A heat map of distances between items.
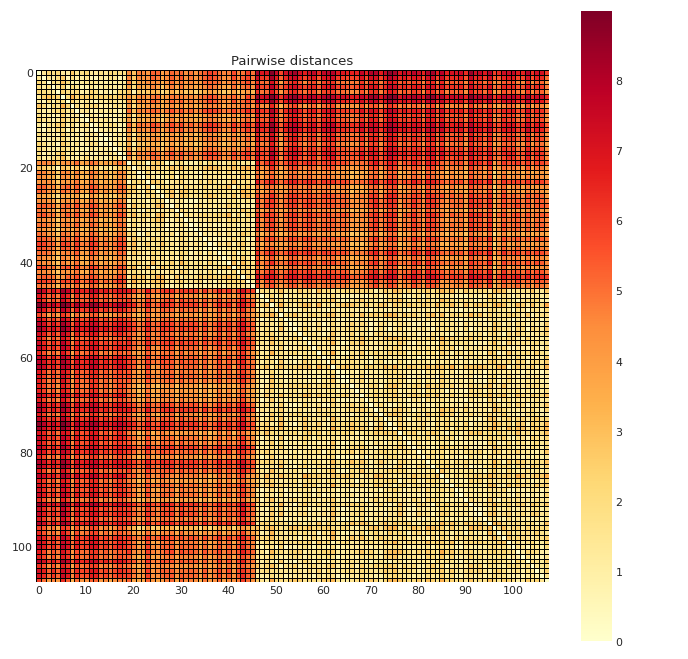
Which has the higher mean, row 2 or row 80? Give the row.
2
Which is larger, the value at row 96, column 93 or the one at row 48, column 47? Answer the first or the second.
the first
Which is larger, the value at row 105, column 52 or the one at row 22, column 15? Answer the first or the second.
the second
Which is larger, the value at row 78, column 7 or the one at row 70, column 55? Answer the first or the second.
the first
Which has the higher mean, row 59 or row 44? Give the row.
44
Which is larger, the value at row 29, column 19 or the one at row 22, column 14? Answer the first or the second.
the second
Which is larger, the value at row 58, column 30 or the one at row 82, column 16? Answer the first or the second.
the second
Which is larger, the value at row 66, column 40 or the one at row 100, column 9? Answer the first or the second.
the second
